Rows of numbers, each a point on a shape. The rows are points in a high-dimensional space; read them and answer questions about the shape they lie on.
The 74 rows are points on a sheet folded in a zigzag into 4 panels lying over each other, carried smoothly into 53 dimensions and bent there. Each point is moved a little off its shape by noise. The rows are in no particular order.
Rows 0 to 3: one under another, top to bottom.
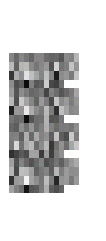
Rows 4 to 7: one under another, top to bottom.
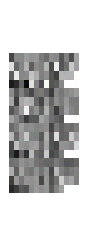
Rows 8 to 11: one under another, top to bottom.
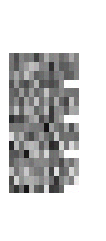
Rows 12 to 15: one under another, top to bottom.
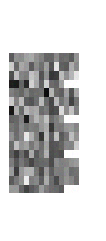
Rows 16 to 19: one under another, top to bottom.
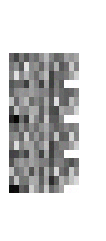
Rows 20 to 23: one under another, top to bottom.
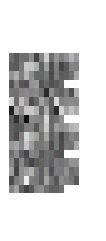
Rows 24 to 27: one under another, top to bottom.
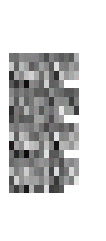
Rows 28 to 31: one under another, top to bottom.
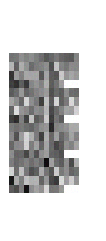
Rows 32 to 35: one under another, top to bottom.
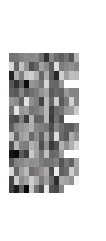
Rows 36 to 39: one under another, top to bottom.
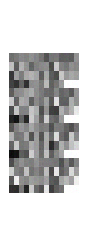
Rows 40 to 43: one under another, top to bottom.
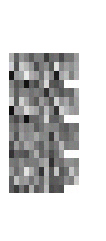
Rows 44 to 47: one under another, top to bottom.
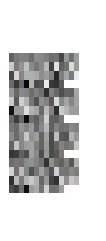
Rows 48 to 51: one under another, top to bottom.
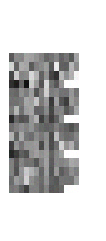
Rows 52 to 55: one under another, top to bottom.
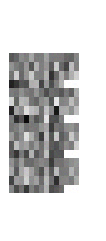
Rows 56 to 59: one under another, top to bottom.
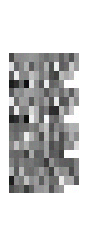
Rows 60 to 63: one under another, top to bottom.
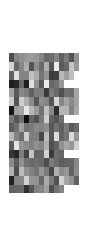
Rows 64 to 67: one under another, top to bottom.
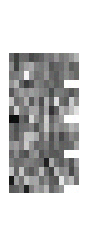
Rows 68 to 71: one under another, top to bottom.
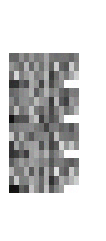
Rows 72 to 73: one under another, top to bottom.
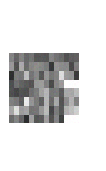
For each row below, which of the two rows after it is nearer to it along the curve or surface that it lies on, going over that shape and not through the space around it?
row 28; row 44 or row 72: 72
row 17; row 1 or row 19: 19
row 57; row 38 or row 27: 38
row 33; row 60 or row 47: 60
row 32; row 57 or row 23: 23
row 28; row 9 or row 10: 10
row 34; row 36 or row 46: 46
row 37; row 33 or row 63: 33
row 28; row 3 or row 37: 3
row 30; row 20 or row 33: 20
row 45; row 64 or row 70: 70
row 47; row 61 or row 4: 61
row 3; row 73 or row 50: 50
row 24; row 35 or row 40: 40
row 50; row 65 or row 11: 11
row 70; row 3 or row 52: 3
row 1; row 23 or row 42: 23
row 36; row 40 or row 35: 40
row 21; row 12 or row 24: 24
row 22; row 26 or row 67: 26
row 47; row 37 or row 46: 46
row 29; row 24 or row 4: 4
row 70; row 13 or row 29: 13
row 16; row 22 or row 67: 22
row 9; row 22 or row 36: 22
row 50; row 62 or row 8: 8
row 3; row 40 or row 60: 40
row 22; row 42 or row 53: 42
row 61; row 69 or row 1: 1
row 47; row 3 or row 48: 3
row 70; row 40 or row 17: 40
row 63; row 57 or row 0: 0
